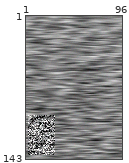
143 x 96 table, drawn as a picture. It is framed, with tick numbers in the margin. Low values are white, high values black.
The halves do not mirror each other. Streaks run across, left to right. The bottom left is the roughest part. An odd patch, rougher than its surroundings, sits in the bottom left.
